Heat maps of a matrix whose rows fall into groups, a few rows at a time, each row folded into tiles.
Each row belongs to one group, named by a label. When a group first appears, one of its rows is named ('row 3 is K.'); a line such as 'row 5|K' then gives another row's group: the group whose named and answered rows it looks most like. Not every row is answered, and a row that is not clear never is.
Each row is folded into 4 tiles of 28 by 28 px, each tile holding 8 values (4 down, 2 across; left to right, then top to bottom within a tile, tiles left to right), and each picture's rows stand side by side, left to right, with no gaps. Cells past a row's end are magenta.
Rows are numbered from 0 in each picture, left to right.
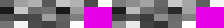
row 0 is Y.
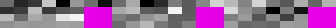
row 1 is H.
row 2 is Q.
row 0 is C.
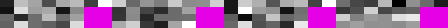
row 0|Y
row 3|C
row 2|Y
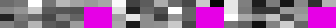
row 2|Q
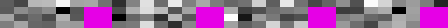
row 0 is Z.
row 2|Z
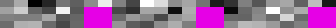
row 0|H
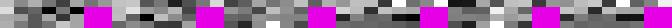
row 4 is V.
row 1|H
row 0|Q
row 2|V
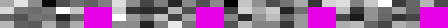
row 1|Q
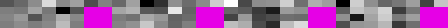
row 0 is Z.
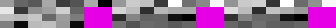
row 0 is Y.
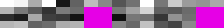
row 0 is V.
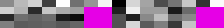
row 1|Y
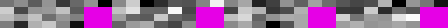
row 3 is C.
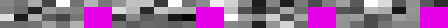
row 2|Q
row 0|Z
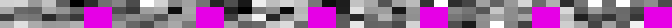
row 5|Z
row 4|V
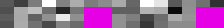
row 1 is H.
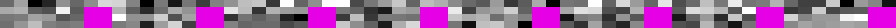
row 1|Q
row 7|C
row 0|H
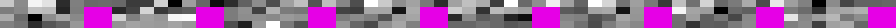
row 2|V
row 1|C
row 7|Q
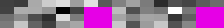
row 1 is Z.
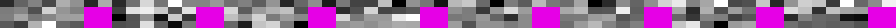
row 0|V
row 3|C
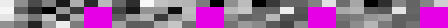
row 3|H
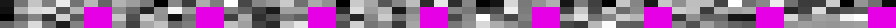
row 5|V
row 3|Y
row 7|C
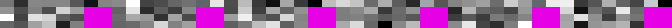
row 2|V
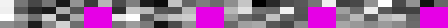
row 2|H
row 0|Q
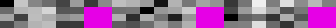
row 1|Z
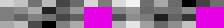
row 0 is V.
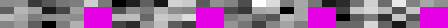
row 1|V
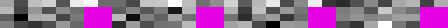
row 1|Z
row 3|V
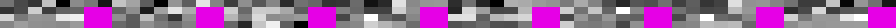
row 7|C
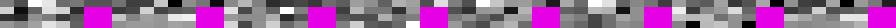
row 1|C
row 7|C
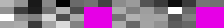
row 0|Q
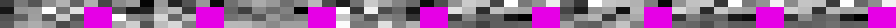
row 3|Z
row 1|Q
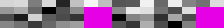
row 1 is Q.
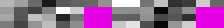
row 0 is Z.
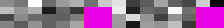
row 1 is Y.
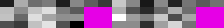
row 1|Q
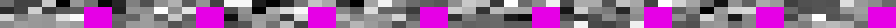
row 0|C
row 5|Y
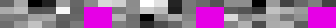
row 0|H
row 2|Q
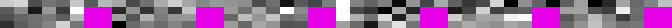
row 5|H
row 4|C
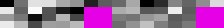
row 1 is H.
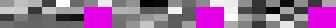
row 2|Q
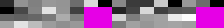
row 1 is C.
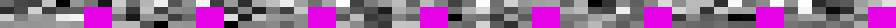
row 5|H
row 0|C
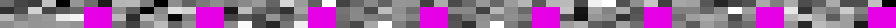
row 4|V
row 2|Y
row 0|C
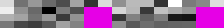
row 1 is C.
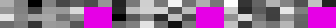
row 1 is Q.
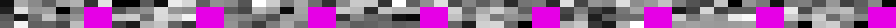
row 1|V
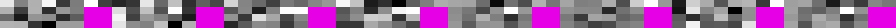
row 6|Y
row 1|Z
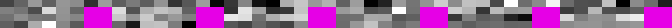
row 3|H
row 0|V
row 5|C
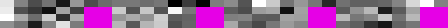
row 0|Q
